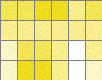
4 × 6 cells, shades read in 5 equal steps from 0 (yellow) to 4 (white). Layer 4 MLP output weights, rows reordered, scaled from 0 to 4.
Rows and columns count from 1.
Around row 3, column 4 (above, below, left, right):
2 2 1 4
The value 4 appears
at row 3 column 5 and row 4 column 5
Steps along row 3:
down same up up down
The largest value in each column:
3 2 2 2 4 3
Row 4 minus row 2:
1 -2 -2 0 2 1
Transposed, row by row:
1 2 3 3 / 1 2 1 0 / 0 2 1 0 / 0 2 2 2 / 2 2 4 4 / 1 2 2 3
